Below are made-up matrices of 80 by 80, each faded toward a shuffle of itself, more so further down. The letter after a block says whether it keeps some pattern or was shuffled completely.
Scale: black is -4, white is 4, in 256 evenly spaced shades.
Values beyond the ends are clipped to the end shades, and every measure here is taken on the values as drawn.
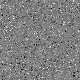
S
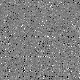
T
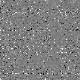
T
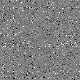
T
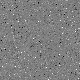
S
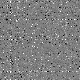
T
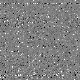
T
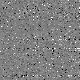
T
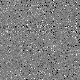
T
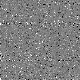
T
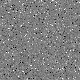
S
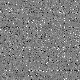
T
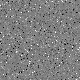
S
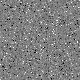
S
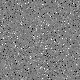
S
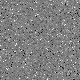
S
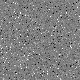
S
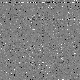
T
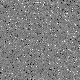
S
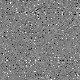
T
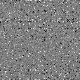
T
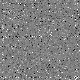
T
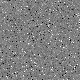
S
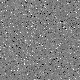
S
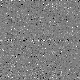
T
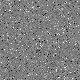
S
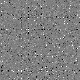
T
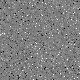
S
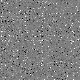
T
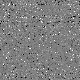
T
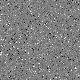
S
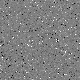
S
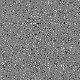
T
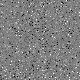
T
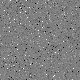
S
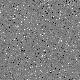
S
